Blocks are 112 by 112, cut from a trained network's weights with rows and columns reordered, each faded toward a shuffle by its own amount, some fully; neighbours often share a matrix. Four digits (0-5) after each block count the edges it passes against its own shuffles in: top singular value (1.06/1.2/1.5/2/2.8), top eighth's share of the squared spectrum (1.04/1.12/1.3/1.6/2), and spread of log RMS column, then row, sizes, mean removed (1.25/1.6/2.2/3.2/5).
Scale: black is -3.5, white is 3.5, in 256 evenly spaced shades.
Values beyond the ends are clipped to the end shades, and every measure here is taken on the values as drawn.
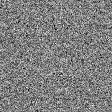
3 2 0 0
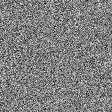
0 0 0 0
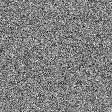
0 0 0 0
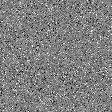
1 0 0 0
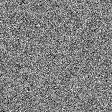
1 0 0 0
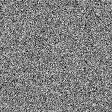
0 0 0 0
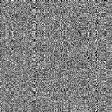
4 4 3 2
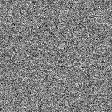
3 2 0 0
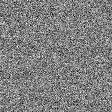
2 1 0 0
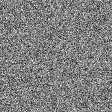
1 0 0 0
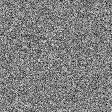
0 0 0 0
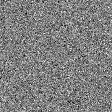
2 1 0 0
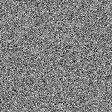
3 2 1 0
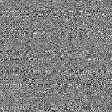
5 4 0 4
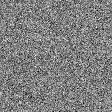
2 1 0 0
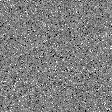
2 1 0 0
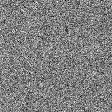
2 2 0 0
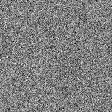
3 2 0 0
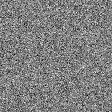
2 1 0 0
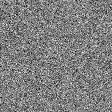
2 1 0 0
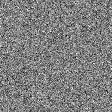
1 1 0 0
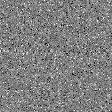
2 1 0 1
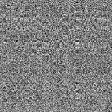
4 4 1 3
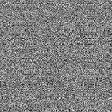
4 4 1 3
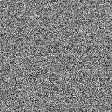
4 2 0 1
